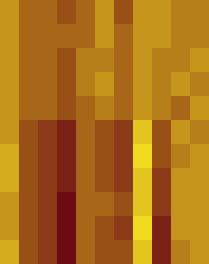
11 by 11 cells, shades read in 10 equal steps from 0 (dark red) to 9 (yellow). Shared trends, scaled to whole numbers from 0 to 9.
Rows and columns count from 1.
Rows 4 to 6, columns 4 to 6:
3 5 6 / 3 4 5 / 1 4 3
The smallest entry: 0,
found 3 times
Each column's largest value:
7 4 4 4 5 6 4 9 6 6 6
